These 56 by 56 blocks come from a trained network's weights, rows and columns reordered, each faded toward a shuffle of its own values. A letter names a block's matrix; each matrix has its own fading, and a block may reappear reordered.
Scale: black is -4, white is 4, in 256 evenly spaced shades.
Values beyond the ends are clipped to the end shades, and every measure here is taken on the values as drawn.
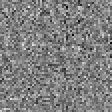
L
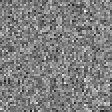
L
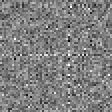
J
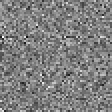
J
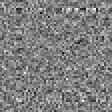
J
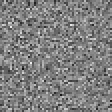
L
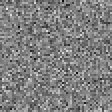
L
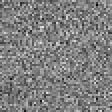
L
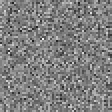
L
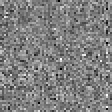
J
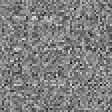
J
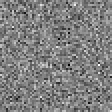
L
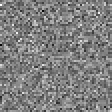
L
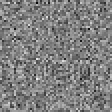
J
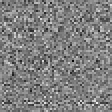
J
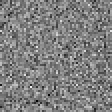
L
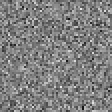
L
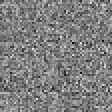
L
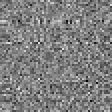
J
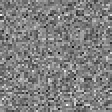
J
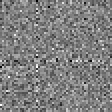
J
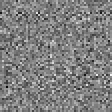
J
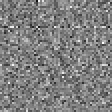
J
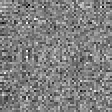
J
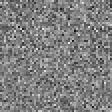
L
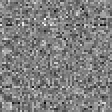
J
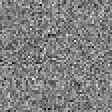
L
